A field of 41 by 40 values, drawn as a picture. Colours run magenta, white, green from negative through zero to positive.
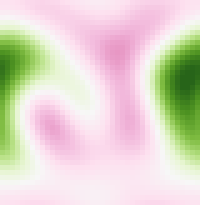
Lone odd cells: none. Histogram: skewed, a long tail of high values. Stripes: none. Slope: none. Calmest part: bottom middle. Ninth with the lowest average: top middle. Ninth with the highest average: middle right.
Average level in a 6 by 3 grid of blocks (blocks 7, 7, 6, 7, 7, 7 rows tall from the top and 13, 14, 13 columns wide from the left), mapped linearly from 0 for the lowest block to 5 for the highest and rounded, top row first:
101 / 403 / 415 / 214 / 202 / 111
